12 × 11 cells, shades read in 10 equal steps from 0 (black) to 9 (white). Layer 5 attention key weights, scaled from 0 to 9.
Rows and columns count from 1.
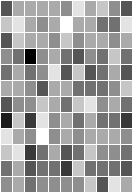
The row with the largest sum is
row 2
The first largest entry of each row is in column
7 6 2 10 5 11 8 4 4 2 7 10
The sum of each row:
61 69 62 47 53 56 60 49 67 55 45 59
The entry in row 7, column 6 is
4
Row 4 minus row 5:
1 -2 -4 0 -2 1 -4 2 0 1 1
